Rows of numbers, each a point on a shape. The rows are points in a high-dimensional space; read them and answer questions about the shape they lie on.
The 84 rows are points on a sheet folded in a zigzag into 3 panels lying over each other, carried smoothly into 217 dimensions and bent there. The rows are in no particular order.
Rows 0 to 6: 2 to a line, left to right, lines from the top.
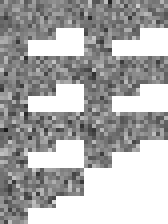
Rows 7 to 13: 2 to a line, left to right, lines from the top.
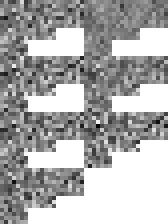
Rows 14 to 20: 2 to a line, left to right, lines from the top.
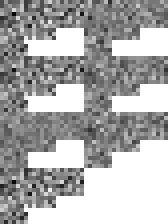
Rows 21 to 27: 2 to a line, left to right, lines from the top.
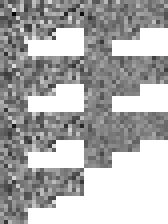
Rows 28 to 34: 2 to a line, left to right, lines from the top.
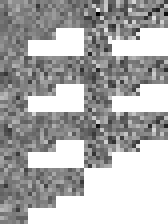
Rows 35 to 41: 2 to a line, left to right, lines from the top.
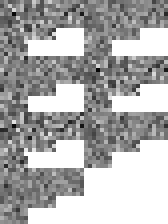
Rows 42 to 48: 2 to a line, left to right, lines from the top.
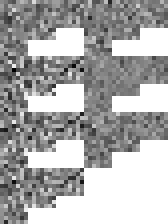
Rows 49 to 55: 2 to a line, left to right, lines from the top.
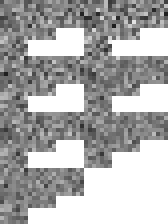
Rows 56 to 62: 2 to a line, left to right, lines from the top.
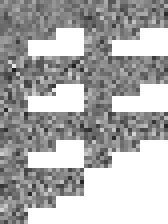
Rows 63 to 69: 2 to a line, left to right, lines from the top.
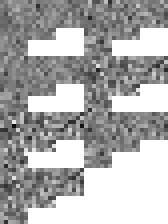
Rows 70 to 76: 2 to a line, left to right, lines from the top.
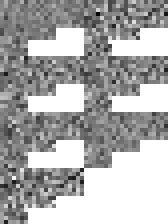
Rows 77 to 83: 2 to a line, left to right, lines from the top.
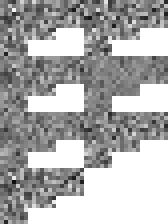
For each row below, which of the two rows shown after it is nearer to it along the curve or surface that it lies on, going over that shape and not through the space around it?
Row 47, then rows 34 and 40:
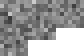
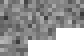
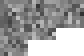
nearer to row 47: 34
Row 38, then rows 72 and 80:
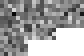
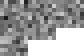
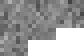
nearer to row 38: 80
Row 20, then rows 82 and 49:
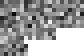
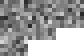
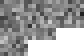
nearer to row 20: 49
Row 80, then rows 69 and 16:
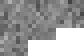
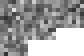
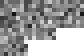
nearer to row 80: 16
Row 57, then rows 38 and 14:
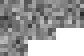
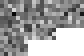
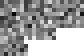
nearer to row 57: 14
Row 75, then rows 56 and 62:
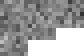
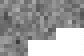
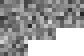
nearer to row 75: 62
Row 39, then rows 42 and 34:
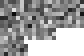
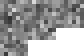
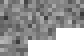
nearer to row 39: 34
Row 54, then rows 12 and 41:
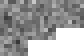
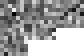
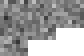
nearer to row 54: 41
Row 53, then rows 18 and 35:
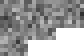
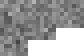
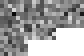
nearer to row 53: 18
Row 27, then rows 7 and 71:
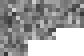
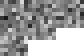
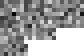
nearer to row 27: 71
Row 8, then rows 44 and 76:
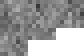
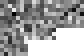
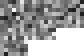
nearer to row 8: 44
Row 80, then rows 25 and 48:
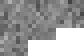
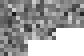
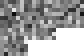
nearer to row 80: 25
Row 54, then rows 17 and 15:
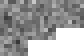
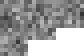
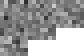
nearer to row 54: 15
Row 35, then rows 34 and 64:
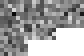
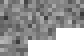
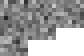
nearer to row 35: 34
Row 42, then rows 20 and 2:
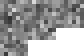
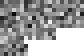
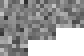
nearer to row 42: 2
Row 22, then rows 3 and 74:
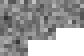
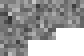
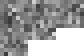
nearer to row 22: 3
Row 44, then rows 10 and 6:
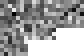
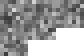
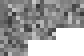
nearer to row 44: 6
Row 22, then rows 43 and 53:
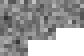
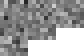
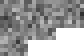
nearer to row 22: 43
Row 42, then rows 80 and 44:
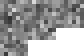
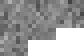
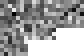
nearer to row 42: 44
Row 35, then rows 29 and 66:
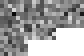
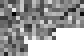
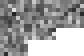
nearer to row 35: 29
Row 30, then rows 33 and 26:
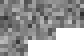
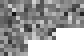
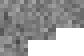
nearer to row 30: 26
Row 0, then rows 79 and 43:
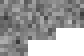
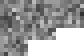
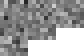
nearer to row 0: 79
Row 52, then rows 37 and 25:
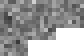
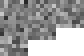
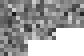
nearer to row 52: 37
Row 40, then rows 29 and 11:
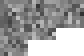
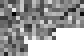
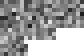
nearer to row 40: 29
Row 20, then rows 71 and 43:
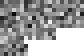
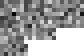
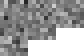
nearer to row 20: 71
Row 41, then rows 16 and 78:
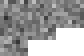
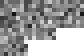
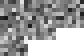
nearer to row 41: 78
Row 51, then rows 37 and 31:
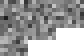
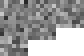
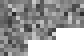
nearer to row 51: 37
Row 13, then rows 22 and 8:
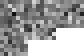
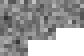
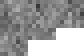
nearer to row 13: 8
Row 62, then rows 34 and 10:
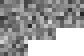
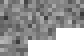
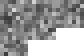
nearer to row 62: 34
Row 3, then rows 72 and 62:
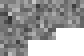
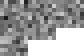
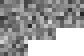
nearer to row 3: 72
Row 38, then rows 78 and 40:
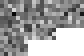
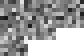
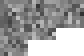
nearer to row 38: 40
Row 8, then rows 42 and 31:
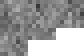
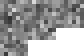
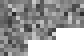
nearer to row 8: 31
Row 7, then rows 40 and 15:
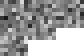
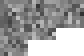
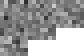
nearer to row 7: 15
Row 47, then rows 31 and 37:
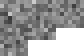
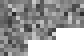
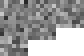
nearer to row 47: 37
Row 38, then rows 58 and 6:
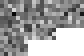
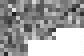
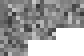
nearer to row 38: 6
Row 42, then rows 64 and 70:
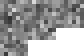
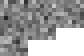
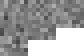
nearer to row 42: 64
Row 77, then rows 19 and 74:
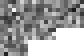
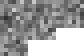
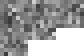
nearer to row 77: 19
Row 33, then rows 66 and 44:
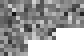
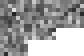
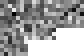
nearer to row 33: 44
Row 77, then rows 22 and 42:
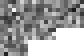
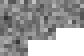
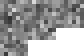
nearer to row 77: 42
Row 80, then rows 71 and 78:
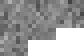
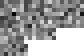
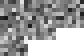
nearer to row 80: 71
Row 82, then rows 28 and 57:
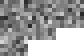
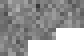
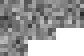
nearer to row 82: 57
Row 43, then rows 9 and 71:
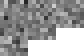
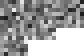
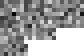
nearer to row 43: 9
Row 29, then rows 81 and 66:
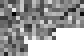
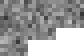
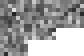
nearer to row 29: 66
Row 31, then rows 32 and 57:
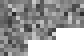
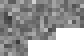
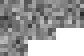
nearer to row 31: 57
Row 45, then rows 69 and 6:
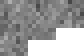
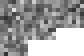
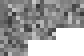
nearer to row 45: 6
